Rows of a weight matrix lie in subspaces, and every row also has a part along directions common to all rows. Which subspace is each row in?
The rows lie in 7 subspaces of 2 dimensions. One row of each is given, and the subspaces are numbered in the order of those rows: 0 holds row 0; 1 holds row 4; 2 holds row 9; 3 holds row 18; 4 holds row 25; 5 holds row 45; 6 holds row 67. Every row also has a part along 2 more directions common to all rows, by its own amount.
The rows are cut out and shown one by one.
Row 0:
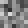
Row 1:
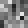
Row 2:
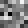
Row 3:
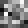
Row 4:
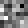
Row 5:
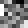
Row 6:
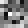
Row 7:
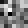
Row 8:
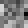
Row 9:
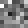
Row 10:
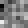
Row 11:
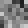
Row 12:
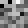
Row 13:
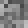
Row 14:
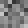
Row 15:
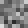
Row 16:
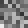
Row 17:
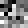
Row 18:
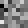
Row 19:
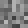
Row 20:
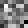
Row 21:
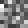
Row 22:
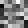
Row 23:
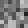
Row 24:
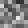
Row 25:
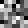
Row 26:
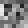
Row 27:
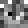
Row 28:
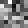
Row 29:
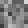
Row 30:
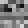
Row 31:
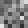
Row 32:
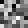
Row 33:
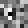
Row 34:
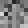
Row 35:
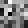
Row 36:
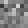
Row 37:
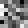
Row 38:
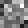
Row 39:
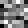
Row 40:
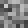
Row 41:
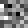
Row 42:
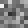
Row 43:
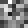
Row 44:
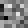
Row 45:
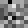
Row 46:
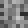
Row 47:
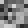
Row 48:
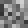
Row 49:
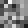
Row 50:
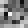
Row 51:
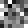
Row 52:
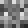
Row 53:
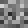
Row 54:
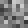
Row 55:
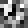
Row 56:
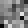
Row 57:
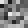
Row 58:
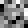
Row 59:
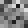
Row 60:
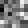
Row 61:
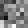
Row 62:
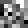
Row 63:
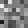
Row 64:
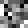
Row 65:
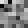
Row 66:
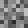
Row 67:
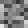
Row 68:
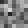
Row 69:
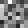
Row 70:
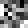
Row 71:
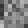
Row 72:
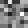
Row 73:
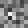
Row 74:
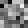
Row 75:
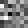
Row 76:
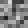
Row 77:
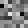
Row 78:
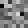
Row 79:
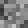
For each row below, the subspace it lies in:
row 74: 2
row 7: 0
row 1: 6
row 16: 4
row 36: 3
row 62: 0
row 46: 1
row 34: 4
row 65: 0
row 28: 5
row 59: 3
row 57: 6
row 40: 5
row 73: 5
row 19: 5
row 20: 2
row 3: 6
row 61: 0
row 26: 1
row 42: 2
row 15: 6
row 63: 3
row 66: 3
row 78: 1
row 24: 0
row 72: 4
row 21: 2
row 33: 5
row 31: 6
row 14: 4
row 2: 1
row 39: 6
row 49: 5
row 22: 6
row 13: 5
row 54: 5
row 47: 0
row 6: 6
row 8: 3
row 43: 2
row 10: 4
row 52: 0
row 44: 1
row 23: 3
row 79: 0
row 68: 0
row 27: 2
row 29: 2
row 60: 4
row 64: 2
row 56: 6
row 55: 1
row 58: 3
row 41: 1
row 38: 2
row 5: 1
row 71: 4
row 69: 5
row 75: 1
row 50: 6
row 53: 5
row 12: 1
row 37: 3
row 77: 1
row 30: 2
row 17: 4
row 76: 1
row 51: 4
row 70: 3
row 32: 4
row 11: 2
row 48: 0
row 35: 3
